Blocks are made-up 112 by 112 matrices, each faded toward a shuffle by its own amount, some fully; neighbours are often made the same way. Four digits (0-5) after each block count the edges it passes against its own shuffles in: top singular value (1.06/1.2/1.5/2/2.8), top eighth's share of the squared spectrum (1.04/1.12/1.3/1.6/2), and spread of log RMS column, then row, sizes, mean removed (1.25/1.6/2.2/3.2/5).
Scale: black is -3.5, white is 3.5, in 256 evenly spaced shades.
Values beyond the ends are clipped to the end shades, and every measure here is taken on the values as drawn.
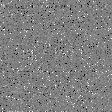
3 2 0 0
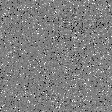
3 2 0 0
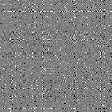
5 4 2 3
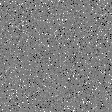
0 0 0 0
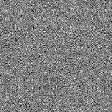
4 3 2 2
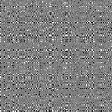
5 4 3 4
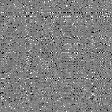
5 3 2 3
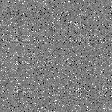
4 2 1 1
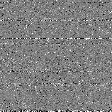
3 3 0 3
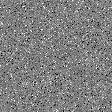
2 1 0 0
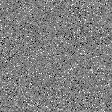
3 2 0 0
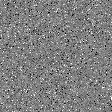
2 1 0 0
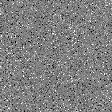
3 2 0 0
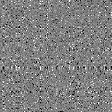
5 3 2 2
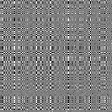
5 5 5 5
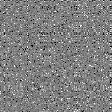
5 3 2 2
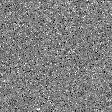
1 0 0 0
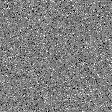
0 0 0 0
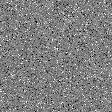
0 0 0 0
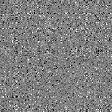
4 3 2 3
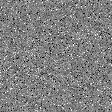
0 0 0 0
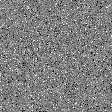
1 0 0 0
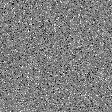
2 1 0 0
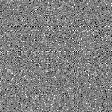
4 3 1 2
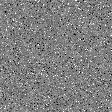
1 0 0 0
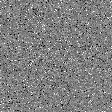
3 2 0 0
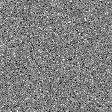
0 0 0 0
